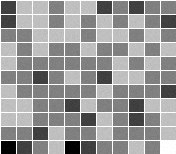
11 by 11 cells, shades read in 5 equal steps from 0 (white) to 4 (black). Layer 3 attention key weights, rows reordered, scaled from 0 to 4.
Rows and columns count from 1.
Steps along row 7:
up same same same same down up same same up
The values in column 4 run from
1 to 2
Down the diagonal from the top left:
3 1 1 2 2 2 1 2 3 2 0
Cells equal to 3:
15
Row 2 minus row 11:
-1 -2 -1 1 -3 -1 -1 0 0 0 3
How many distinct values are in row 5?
2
